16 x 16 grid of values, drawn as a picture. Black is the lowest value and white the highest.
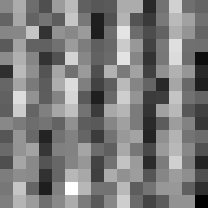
Stripes running up and down repeat 4 times from left to right. There is no overall slope. The values follow a bell shape. The bottom middle is the ninth with the highest average.
